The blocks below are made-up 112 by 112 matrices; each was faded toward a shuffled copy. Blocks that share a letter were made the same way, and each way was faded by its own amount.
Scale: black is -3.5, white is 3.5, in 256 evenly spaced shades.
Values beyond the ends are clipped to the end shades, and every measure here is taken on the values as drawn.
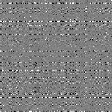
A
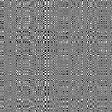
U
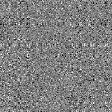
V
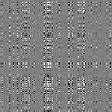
U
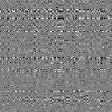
A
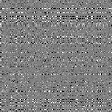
A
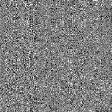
V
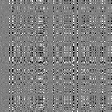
U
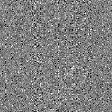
V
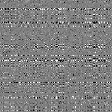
A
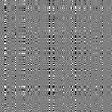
U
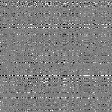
A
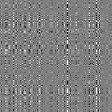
U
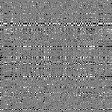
A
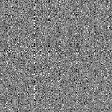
V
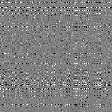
A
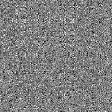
V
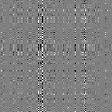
U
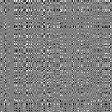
U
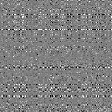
A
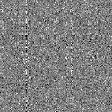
V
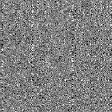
V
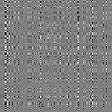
U
